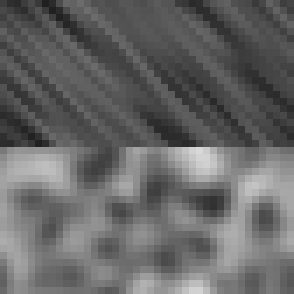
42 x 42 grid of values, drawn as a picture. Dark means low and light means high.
The table splits into 2 rows of 1 panel. Panel 1,1: low, slanting down to the right. Panel 2,1: middling, blotchy, strong in contrast.
